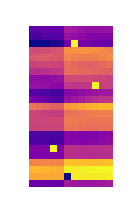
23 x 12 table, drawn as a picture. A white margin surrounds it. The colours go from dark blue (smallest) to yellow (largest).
Seam: vertical, 40% of the way across, the right part higher. Stripes: horizontal, repeating 3 times. Average level on the scale: 50%. Grain: streaks across. Ninth with the lowest average: top left. Lone odd cells: 4, 3 higher and 1 lower than their neighbours.
